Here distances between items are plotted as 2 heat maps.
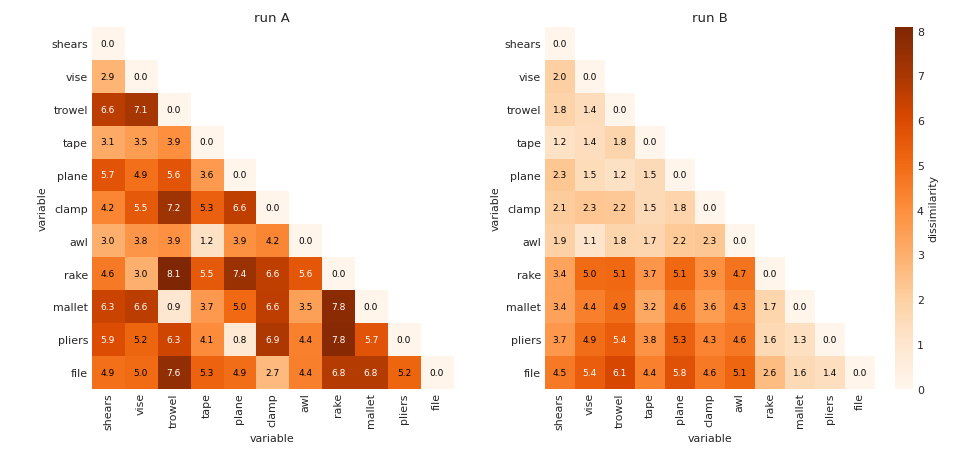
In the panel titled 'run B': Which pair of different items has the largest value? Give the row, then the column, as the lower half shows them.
file, trowel
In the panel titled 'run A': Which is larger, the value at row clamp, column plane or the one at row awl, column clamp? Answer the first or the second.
the first
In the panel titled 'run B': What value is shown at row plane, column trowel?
1.2
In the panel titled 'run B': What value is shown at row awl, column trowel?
1.8
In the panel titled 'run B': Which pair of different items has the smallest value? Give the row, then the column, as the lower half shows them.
awl, vise
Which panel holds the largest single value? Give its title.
run A
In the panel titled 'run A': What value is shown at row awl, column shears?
3.0
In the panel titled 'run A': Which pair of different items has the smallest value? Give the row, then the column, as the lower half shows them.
pliers, plane
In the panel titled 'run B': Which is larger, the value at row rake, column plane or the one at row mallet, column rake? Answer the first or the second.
the first
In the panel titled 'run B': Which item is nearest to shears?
tape
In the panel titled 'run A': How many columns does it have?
11
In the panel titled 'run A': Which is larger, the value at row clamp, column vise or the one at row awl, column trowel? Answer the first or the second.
the first
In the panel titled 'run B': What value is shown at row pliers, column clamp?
4.3
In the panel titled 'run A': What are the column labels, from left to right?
shears, vise, trowel, tape, plane, clamp, awl, rake, mallet, pliers, file
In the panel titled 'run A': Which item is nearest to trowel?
mallet
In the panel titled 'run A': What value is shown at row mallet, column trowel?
0.9
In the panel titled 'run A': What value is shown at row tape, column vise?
3.5
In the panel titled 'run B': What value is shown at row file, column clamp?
4.6
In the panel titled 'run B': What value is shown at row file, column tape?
4.4
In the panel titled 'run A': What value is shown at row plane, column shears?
5.7
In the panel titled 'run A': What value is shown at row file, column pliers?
5.2
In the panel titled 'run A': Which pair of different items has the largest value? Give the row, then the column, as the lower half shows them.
rake, trowel
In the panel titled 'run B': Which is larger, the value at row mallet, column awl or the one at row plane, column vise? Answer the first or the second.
the first
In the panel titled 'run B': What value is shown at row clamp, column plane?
1.8
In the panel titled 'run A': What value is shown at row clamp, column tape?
5.3
